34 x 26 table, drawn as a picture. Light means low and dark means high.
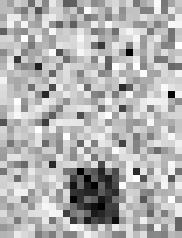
An odd patch, higher than its surroundings, sits in the bottom middle. On average the colour sits 30% of the way up the scale. The values are skewed, with a long tail toward high values. The ninth with the highest average is the bottom middle.
